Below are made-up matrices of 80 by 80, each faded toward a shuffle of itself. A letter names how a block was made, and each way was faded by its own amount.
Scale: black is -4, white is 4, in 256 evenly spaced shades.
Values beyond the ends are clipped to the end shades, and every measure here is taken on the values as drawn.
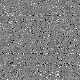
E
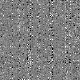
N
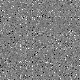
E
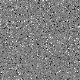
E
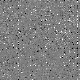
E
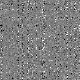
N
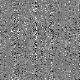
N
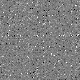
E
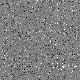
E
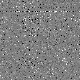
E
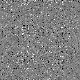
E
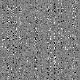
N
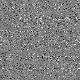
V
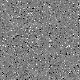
E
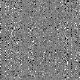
N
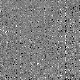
N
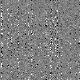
N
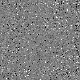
E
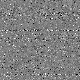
V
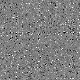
E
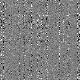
N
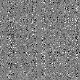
N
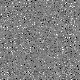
E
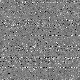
V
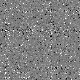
E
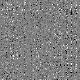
N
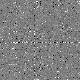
E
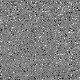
E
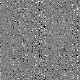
N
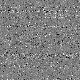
V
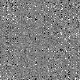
N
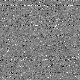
V
